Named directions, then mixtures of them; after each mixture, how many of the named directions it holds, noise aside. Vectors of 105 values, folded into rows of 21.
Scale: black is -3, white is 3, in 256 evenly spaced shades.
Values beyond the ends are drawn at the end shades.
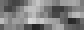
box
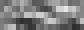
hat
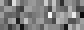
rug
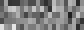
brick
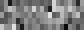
three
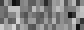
two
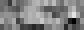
three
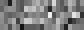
three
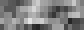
one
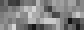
three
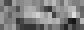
three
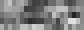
two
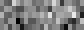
two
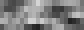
one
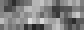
one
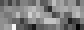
three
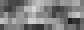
one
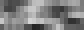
one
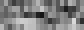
two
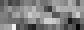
three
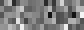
one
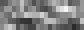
one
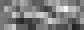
one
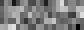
three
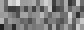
one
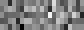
two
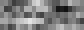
two
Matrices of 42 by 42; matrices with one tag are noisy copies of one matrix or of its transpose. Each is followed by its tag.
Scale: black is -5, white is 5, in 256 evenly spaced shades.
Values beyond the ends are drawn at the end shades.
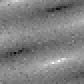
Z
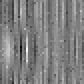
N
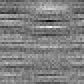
N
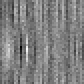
N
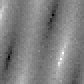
Z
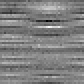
N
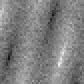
Z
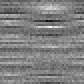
N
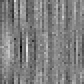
N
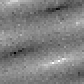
Z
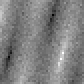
Z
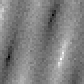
Z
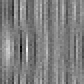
N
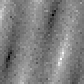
Z
